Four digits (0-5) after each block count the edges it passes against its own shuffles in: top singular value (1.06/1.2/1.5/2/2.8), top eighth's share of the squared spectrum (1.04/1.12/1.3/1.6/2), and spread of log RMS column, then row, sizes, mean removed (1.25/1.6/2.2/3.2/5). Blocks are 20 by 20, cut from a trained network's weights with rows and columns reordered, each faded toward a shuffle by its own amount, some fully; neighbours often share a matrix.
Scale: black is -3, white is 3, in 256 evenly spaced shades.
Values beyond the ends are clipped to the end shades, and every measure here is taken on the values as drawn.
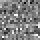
0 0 0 0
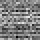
3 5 0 2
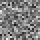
0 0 0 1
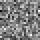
0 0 0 0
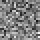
0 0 0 0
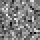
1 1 0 0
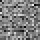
3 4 0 1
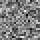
1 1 0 0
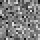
1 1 0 0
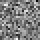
0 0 0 0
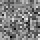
0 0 0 1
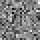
2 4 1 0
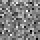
0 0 0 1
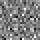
3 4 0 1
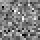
2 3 0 1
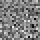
2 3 0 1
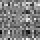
3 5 2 2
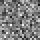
2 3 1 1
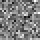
0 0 0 0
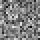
1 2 0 0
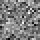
2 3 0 0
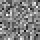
0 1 0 0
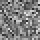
1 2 0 0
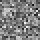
2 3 0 1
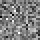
2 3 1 0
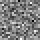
1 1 0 0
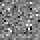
2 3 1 0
